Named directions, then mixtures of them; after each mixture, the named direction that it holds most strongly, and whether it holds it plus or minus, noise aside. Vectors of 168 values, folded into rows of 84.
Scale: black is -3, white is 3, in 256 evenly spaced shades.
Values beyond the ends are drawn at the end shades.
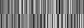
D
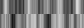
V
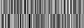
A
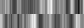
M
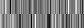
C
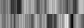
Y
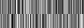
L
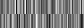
L, minus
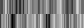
V, plus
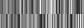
D, plus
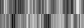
V, plus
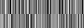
C, plus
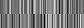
D, plus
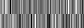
C, plus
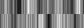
V, plus
